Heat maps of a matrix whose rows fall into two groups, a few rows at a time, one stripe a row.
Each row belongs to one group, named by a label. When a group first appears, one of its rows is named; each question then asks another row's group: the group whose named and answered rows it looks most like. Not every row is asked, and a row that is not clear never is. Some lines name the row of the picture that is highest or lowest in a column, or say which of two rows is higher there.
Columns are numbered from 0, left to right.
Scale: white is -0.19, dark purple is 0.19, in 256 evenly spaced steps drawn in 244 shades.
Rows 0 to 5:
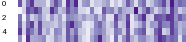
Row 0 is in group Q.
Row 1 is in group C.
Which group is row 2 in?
Q
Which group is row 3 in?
Q
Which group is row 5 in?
Q
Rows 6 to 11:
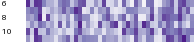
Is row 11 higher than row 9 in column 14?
Yes
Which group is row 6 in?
Q
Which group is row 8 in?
Q
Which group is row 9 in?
C
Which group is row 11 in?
Q
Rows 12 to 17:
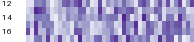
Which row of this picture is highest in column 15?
12
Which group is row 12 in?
C
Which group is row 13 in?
C
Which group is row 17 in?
C
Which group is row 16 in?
Q
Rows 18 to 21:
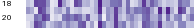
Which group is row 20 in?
C
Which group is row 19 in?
C
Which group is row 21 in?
C
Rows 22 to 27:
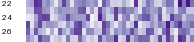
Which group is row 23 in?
C
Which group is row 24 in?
C
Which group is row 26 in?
Q
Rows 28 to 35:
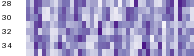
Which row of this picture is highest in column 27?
28
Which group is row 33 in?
C
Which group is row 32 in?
C
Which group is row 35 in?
C
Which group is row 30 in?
Q
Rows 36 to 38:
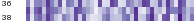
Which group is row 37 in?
Q
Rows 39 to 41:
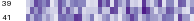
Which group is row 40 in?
C
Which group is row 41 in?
Q
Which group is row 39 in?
C
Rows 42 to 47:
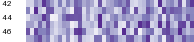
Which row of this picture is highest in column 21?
47
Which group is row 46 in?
Q
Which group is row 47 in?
C
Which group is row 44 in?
C
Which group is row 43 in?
Q
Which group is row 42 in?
C
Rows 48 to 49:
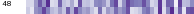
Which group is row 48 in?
C
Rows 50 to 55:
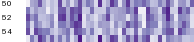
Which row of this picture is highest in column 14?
54
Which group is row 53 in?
Q
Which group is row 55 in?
C
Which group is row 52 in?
Q
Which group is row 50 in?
C
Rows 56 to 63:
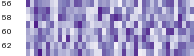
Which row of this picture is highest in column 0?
56
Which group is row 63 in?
Q
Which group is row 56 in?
Q
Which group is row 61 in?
C
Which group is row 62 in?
Q
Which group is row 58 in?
C
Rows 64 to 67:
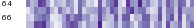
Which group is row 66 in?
C
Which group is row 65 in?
C
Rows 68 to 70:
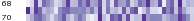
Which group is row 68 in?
C
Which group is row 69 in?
Q
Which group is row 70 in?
C
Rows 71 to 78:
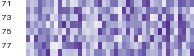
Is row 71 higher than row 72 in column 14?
Yes
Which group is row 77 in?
C
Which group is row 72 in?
Q
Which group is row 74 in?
Q
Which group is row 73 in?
C
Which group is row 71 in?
C
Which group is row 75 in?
C
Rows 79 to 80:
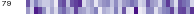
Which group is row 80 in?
Q
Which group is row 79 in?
Q
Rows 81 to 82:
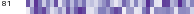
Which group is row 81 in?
Q
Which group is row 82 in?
C
